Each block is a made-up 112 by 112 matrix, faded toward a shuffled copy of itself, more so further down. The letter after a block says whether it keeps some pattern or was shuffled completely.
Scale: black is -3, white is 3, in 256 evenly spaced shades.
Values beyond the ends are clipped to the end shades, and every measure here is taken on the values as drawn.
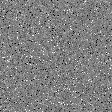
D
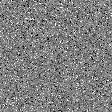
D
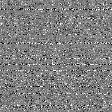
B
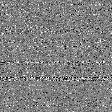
B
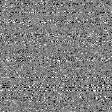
B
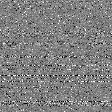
B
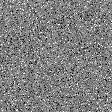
D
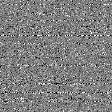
B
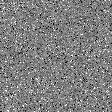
D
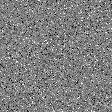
D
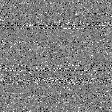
B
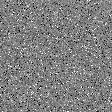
D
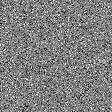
D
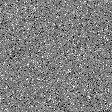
D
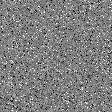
D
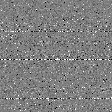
B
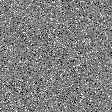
D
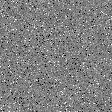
D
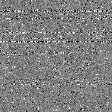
B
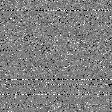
B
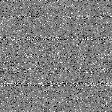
B
